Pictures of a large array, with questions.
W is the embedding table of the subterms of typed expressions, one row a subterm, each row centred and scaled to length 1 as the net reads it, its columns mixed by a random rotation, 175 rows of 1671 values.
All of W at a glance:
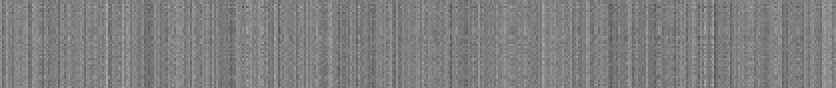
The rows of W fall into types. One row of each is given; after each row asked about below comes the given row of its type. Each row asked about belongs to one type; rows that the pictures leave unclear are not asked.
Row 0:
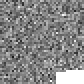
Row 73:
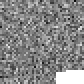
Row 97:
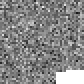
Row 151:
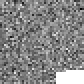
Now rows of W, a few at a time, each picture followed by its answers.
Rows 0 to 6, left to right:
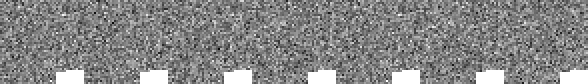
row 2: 0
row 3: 97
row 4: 0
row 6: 97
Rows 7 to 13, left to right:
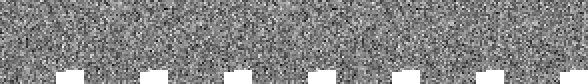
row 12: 97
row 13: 97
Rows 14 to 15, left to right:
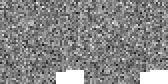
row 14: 97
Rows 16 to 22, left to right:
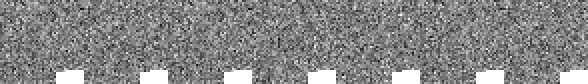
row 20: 0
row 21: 151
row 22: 97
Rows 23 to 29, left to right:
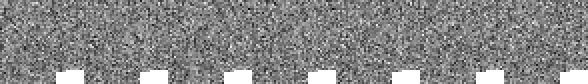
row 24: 151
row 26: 151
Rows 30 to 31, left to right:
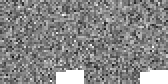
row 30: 0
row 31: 73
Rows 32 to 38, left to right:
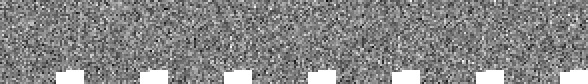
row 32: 97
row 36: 97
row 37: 151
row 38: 0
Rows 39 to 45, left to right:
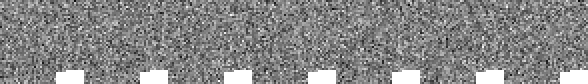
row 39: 73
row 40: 97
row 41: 0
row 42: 151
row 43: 97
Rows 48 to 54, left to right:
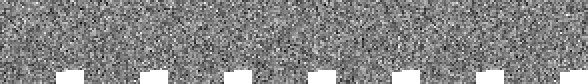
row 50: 97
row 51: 97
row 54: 0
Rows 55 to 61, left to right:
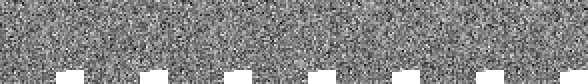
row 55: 151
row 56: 0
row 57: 151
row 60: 73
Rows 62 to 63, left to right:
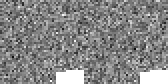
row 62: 0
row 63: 0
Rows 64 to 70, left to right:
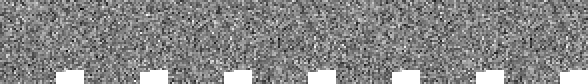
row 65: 0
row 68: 73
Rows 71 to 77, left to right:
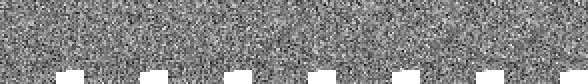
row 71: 97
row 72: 73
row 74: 97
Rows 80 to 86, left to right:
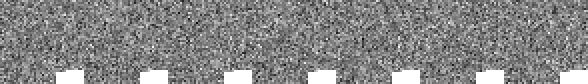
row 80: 0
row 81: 73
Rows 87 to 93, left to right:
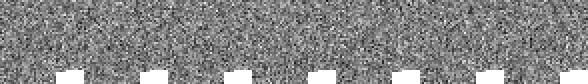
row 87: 0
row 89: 97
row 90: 73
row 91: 97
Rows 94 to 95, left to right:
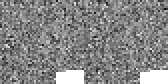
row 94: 151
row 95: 151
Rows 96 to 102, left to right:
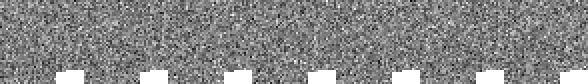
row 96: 73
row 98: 0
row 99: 151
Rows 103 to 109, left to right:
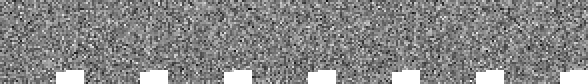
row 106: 73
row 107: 97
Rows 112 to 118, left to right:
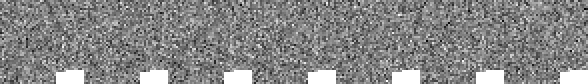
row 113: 97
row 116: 0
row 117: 151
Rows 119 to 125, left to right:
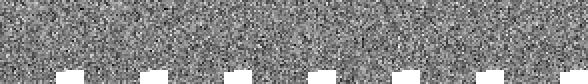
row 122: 151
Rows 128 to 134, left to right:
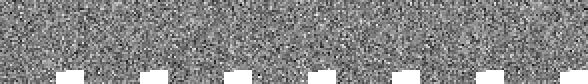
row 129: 73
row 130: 97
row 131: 0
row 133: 151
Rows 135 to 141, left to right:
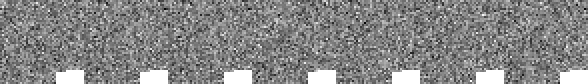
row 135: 97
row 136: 151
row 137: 151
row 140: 0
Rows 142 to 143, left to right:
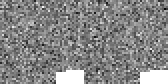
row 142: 97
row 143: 151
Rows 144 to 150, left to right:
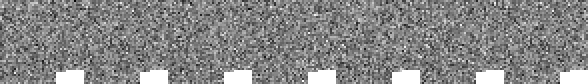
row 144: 73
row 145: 97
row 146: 151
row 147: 0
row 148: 73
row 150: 97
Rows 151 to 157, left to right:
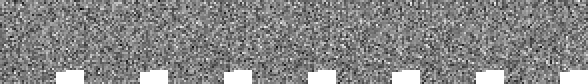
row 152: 73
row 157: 97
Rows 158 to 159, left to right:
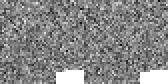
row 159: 73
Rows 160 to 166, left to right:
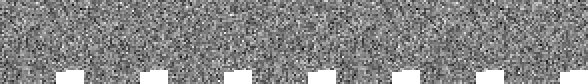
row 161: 97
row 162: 0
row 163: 0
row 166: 73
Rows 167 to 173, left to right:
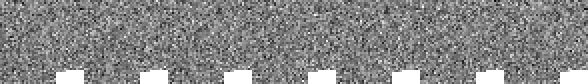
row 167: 151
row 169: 151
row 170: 0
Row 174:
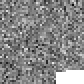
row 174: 97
